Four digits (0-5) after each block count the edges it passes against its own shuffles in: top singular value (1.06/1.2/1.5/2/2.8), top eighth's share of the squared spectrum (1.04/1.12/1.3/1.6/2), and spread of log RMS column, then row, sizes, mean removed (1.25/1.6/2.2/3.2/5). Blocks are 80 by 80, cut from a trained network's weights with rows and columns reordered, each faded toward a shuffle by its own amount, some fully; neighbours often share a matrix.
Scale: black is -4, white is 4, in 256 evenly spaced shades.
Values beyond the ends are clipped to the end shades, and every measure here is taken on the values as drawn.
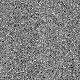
0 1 0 0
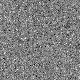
0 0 0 0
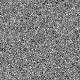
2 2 0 1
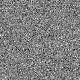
2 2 0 1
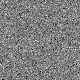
0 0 0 0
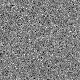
0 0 0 0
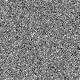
0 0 0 0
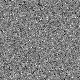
0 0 0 0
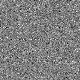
2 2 0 2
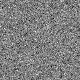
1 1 0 0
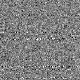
3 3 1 3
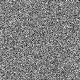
1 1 0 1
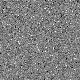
1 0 0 0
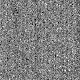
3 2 0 1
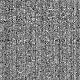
3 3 0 2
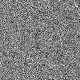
2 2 0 1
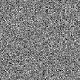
3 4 2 2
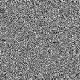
3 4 1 2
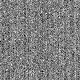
3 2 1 1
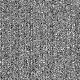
3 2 0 1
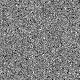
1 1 0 0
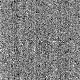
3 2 0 1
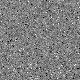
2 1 0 0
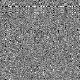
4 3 2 2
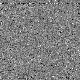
3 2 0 1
